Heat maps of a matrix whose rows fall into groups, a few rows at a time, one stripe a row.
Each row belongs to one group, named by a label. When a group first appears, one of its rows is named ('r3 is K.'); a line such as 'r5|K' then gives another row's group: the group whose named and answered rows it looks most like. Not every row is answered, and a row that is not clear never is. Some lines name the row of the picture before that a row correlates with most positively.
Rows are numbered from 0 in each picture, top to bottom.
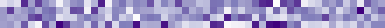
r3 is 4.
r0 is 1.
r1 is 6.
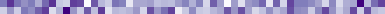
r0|6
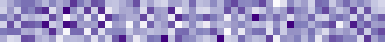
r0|1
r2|6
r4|6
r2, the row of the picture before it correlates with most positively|0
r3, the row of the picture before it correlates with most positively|1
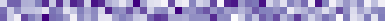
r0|1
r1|6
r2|4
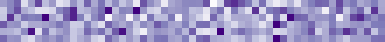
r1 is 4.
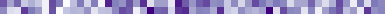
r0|6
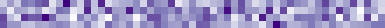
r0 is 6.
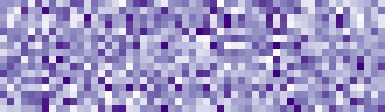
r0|1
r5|1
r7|1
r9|6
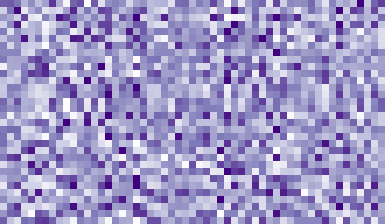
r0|6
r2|4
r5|1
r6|6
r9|1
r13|4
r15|6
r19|6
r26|4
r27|1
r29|4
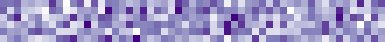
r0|6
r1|6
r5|4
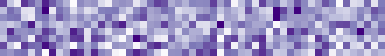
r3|1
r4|6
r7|1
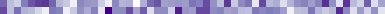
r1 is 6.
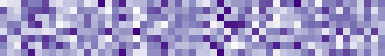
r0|1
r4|4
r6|4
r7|1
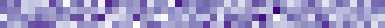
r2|1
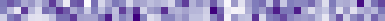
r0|6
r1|4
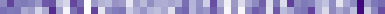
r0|6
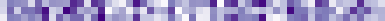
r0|1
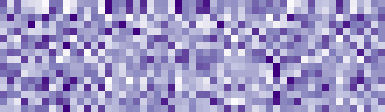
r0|6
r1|6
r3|1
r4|4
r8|1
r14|4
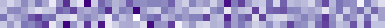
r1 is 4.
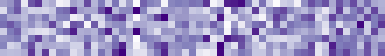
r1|4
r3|6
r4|4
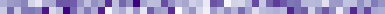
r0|4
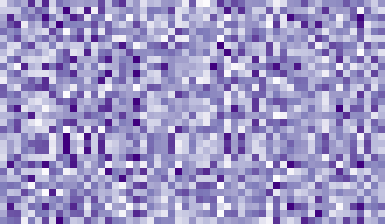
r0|1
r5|1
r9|4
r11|1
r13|6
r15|4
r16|1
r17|4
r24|6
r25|1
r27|1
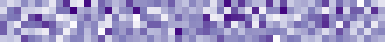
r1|4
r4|6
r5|1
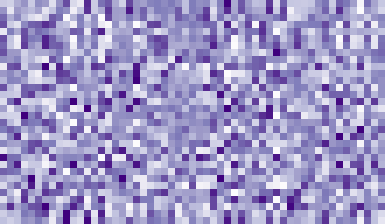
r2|6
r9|1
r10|4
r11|4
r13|1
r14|4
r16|1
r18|6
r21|1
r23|4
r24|6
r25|1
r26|1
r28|1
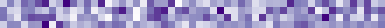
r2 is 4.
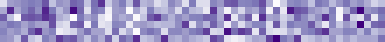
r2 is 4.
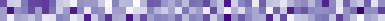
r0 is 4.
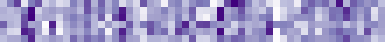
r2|1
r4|1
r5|1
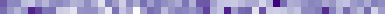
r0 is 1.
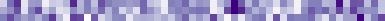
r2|6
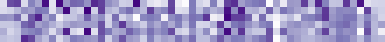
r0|1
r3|1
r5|1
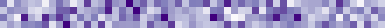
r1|4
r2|4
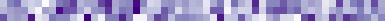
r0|4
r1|4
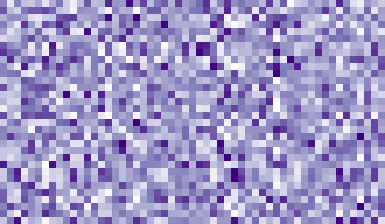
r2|4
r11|1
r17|4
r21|1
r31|4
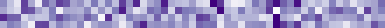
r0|4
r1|1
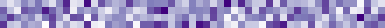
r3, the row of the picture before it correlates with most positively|1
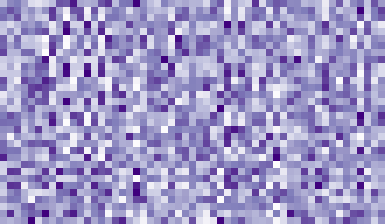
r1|6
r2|6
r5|6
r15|1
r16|6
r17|6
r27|4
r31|1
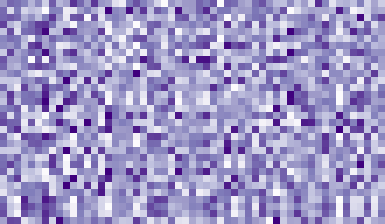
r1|6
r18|4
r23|6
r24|6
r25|4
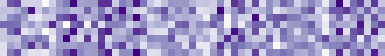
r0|4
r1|1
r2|4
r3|6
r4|4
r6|1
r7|4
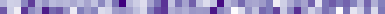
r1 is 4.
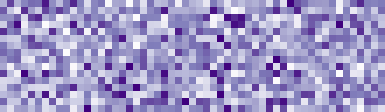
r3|4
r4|6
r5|1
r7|6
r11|1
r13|1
